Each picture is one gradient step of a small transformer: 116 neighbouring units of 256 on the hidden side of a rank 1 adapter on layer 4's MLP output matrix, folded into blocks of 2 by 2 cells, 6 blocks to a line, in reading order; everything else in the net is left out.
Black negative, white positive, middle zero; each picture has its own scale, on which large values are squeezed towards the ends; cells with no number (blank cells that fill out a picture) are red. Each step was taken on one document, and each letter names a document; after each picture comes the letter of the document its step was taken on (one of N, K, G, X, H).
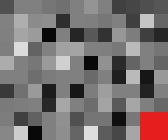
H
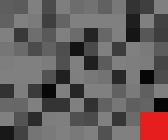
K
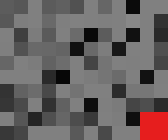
K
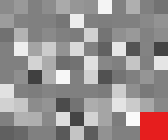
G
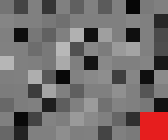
K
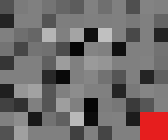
K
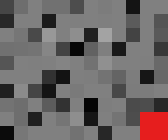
K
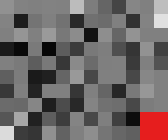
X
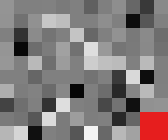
H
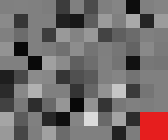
X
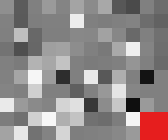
G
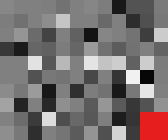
H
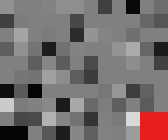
G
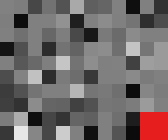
X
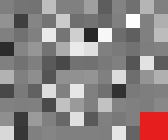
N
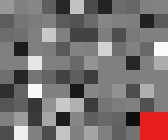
X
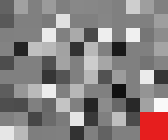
K
